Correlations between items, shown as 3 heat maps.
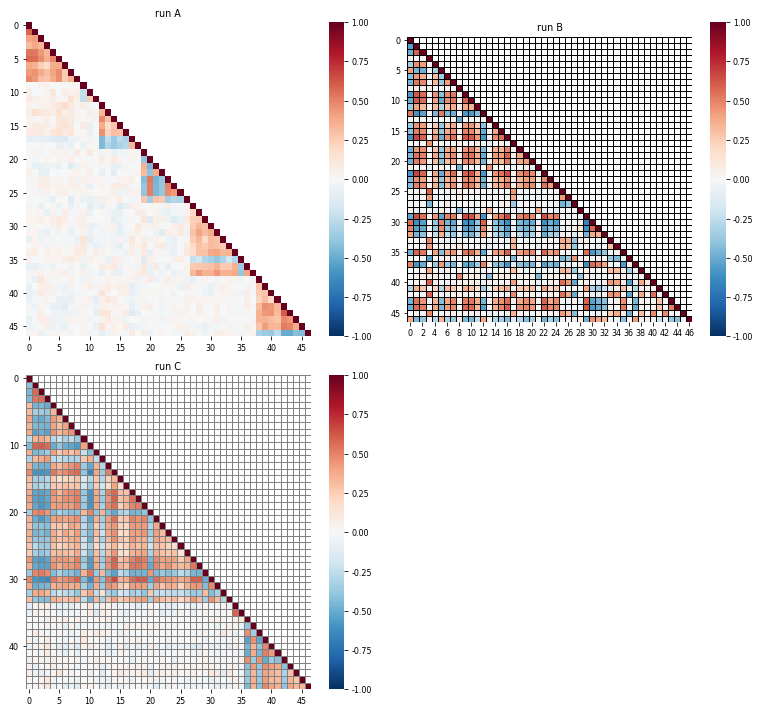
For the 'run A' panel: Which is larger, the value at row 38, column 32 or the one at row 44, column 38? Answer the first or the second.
the second
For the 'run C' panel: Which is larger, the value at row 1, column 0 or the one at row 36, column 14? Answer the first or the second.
the second
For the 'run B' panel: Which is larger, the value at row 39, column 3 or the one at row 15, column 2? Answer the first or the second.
the second
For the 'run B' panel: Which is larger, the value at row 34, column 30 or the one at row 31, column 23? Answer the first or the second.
the first
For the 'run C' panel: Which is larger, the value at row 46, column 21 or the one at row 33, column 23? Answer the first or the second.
the second
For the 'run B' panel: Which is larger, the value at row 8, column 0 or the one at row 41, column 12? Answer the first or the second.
the first
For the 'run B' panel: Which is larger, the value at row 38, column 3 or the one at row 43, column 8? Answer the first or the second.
the first
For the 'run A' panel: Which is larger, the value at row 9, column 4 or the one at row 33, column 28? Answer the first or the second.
the second
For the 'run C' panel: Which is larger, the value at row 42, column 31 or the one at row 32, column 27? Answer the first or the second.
the first
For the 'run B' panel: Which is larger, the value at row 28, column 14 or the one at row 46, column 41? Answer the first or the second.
the first
